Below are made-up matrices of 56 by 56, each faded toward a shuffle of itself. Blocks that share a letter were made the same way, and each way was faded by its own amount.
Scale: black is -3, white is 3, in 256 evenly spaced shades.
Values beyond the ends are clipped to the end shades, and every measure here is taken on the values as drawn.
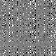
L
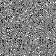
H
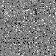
H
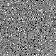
H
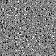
H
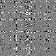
L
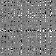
L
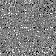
H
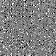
H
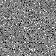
H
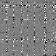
L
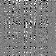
L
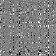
L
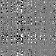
L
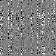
L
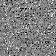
H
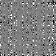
L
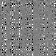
L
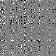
L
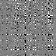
L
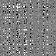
L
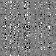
L
